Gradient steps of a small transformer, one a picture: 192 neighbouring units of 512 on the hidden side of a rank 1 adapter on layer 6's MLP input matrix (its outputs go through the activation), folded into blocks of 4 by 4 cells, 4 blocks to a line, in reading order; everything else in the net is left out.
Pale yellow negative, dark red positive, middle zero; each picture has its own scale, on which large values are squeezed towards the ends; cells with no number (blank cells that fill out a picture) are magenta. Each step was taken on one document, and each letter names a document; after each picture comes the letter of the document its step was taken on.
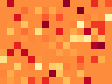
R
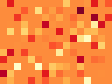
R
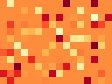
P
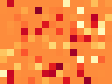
R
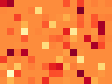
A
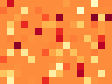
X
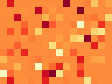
R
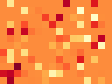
P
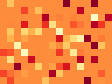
P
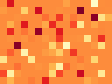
X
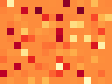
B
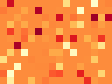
X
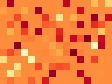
X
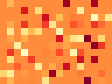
P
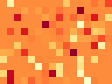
R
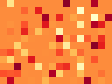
P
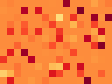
B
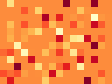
P
